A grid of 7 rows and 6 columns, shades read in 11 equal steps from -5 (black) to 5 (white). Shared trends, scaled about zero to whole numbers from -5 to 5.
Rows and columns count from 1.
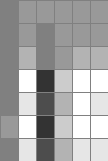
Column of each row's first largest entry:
2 2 2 2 5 2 2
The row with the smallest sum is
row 2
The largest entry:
5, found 7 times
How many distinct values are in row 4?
4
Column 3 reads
1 0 0 -3 -2 -3 -2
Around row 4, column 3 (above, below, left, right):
0 -2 5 3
